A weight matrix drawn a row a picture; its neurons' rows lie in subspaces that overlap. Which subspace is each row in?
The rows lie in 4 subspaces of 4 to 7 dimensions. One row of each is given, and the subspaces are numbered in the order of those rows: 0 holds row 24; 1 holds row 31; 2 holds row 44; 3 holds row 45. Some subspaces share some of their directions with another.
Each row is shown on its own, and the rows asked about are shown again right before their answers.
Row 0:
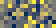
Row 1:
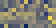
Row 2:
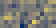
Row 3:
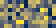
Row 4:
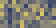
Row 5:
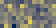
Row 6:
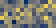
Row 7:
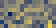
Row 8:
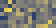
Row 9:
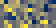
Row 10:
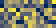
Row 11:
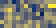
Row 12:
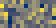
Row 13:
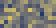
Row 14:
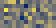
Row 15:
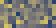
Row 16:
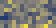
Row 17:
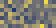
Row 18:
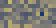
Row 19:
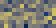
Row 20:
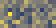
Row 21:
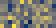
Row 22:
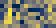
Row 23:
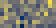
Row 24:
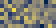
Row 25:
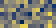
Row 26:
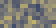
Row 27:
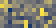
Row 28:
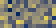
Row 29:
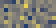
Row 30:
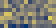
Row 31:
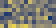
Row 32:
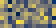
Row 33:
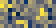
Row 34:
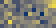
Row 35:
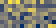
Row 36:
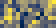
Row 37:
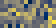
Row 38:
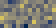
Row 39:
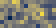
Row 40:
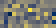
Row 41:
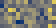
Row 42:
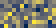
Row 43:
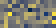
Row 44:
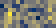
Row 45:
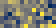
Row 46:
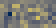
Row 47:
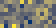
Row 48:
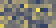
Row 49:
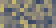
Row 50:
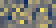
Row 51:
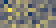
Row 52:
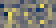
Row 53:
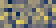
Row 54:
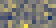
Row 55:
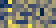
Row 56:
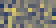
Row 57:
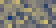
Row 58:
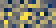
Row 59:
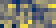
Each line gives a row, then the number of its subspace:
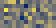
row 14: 2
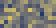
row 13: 2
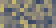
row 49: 0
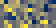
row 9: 3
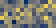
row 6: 0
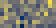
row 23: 1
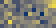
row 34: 3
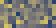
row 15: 3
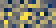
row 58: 2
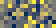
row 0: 3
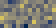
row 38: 2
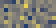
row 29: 2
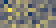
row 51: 3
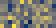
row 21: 3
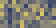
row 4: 2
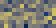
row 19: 1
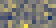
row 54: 3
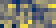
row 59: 3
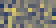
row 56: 2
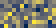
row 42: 0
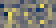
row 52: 2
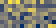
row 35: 3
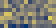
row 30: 1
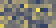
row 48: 0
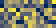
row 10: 0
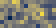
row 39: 3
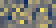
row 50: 0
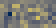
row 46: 2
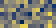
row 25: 0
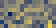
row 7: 0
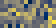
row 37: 2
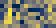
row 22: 2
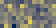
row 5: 3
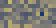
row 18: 1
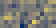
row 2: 3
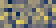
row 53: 2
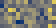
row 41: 0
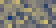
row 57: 3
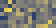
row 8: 0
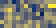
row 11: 3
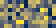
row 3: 0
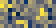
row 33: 1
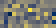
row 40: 2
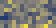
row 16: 0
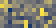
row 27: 1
